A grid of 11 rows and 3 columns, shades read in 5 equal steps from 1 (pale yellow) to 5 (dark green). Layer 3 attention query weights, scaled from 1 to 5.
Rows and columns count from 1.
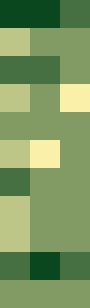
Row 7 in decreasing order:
4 3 3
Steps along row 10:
up down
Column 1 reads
5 2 4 2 3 2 4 2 2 4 3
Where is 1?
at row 4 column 3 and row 6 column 2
